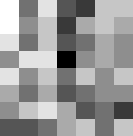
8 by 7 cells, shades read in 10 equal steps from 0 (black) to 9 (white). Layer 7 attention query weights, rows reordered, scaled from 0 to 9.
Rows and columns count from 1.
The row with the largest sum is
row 5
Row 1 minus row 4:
4 -4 0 3 -3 1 2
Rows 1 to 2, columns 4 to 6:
3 2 7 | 2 6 7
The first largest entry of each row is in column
1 1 1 2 1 1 3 5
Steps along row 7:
up up down down up down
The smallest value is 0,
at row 4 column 4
